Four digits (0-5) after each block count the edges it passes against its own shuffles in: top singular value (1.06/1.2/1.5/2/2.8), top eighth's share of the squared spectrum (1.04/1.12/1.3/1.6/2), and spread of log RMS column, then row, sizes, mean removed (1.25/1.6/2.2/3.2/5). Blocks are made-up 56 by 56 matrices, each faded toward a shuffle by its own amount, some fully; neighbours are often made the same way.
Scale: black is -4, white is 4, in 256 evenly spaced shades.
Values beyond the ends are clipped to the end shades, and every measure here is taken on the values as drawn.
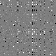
4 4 2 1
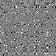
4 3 2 2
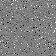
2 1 0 1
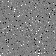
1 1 0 0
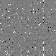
3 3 1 1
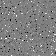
0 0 0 0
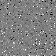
3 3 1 1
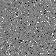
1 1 0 0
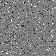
0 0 0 0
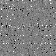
3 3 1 2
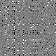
4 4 2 2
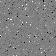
0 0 0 0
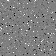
0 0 0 0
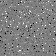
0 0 0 0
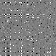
4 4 2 2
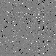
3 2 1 0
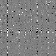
4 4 2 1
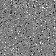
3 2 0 0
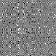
4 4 2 2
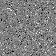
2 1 0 0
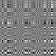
5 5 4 4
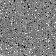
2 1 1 0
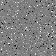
2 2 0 0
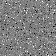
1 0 0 0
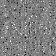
3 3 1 1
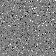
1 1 0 1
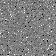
1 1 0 0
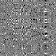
4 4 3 2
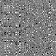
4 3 2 1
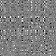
4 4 3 2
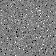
0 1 0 0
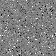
0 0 0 0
